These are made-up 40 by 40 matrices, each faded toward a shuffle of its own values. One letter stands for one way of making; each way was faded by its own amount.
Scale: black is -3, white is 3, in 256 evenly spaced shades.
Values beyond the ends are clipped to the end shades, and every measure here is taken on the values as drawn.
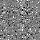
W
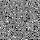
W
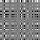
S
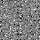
W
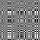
S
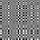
S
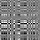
S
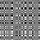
S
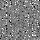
W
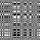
S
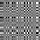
S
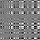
S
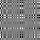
S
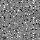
W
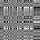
S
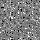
W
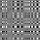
S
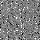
W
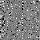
W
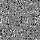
W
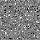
W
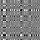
S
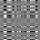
S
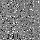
W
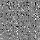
W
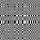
S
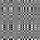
S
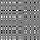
S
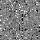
W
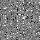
W
